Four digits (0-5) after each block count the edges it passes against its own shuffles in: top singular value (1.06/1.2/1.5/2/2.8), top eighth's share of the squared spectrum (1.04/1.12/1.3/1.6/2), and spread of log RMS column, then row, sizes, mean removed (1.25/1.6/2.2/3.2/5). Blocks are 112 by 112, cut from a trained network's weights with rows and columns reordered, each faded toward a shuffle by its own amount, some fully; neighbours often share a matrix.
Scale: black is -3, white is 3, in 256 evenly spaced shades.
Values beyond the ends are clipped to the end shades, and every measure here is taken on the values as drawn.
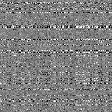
5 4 1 4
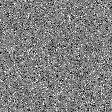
0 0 0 0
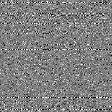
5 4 0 4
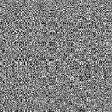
4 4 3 3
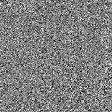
3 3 2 1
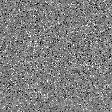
3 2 0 2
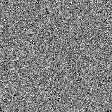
2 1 0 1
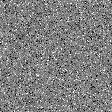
1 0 0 0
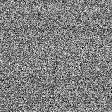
2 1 0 0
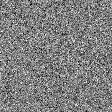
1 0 0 0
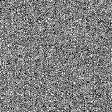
2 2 0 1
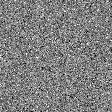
0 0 0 0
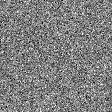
1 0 0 0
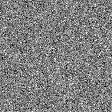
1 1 0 0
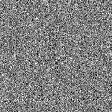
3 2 0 1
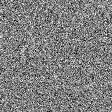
0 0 0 0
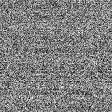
3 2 0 0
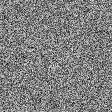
0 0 0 0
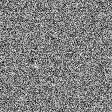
1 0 0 0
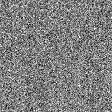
3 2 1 0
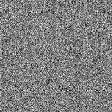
3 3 0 1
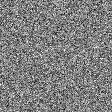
1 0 0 0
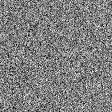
2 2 0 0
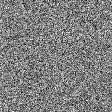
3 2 0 0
